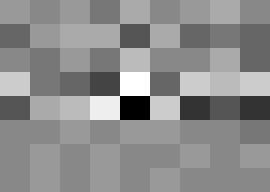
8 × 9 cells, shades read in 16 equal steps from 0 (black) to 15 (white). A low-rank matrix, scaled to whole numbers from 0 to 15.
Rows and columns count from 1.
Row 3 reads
8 7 9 7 11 8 8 10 6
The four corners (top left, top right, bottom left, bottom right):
9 8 8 8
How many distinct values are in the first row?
4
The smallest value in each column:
5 7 6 4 0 6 3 5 3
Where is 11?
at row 3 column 5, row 4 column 8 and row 5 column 3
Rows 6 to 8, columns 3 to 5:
9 8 9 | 8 9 8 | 8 9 8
